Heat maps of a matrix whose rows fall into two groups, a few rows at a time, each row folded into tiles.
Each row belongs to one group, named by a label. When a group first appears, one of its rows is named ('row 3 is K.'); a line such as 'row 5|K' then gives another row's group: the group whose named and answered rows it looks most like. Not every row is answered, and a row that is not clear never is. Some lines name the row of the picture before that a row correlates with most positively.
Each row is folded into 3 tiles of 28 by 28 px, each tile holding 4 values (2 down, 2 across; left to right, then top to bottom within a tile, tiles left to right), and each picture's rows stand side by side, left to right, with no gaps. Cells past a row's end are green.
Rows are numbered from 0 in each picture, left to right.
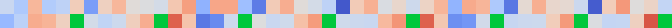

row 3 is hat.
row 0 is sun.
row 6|hat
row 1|hat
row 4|hat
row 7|hat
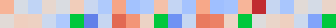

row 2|sun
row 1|sun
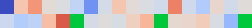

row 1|hat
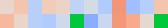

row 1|sun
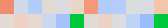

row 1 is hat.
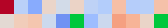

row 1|sun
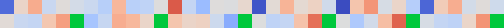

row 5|hat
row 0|hat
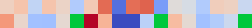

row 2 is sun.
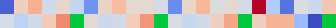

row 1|hat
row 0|hat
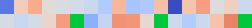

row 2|hat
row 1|sun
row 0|hat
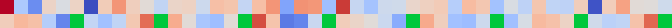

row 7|hat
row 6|sun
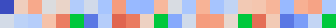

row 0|hat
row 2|sun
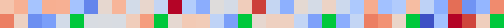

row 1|hat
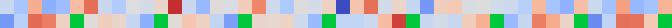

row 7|sun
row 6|sun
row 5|hat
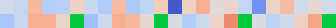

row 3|hat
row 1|sun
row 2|hat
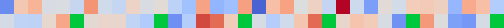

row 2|sun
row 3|hat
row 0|hat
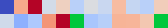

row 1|sun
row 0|hat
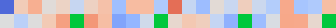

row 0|hat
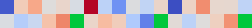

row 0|hat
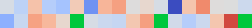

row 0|sun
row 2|hat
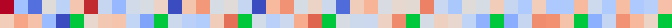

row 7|sun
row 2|hat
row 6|sun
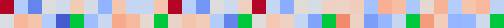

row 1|sun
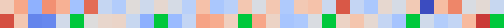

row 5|hat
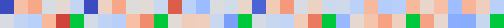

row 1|hat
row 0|hat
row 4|sun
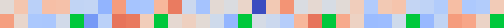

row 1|sun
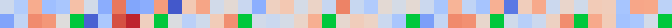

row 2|hat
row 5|sun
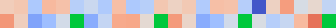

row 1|sun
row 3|hat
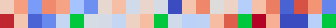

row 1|hat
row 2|hat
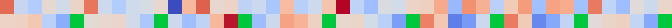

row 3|sun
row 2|hat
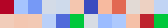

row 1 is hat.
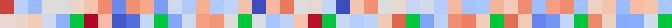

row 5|sun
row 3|hat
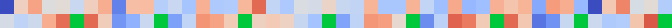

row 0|hat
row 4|sun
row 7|hat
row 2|sun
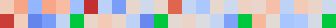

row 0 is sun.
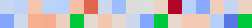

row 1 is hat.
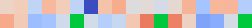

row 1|hat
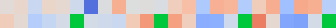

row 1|hat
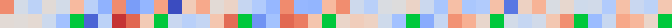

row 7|sun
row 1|sun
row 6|hat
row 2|hat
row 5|sun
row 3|sun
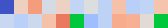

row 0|hat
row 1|sun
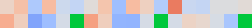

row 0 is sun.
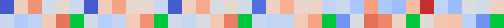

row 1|hat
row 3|hat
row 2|hat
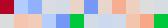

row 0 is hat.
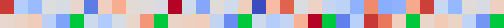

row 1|hat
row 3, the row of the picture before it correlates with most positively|1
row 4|sun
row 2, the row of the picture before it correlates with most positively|0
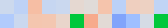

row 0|sun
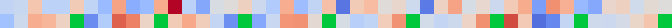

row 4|hat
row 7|hat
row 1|sun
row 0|sun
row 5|hat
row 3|sun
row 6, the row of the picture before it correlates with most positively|1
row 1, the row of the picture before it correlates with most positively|0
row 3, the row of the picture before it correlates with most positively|0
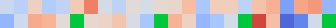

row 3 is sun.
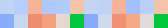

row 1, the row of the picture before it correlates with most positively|0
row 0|sun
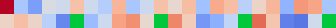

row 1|sun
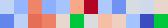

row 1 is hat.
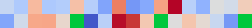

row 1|sun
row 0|sun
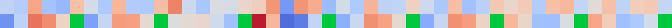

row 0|sun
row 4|sun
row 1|sun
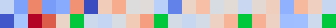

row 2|hat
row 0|sun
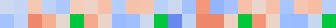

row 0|sun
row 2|sun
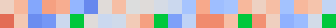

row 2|sun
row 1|hat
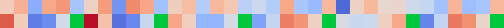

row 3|sun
